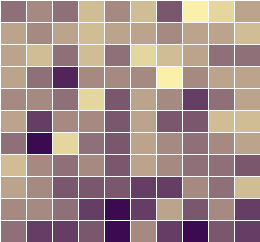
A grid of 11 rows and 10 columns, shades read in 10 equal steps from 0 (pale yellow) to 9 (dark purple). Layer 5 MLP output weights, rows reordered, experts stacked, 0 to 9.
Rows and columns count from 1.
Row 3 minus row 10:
-1 -2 0 -5 -4 -6 -1 -3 1 -2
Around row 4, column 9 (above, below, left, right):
5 5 4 3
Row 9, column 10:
2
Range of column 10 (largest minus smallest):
5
